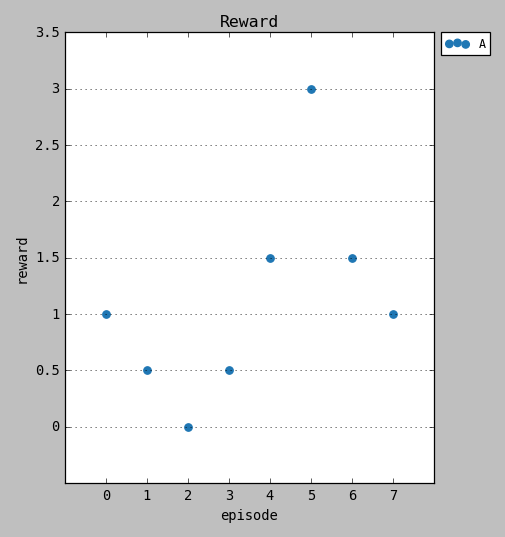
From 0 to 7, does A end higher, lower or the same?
the same
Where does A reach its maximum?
5
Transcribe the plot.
Title: Reward
x-axis: episode, ticks 0 1 2 3 4 5 6 7
y-axis: reward, ticks 0 0.5 1 1.5 2 2.5 3 3.5
Legend: A
Values:
A: 1 0.5 0 0.5 1.5 3 1.5 1
